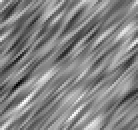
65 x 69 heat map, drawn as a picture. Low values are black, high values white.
Ninth with the highest average: bottom middle. Mirror symmetry: none. Odd rows or columns: none. Average level on the scale: 50%. Grain: diagonal, up to the right.
